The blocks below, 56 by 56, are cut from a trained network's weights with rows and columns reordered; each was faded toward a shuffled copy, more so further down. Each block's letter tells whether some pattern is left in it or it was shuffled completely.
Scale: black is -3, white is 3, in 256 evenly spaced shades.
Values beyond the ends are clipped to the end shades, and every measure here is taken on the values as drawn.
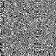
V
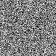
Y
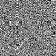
V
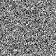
V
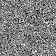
Y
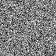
Y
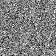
Y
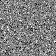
Y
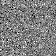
Y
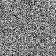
V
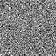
V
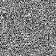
V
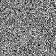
V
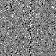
V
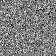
Y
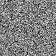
Y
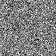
Y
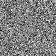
Y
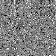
V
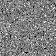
Y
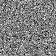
Y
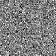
V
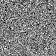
Y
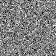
Y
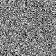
V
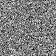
Y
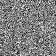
Y
